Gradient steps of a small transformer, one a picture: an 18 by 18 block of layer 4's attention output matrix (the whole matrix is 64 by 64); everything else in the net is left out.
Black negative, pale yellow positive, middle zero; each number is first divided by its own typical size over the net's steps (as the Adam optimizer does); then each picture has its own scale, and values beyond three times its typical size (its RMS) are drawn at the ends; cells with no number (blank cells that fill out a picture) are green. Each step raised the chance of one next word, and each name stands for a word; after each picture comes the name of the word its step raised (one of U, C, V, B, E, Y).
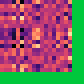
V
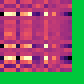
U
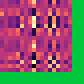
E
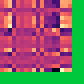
E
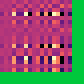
U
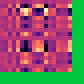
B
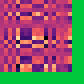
V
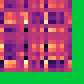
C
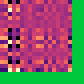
V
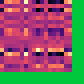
B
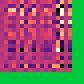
B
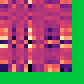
V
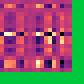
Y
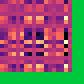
V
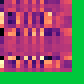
C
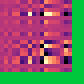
U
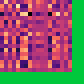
Y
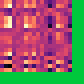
E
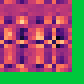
V
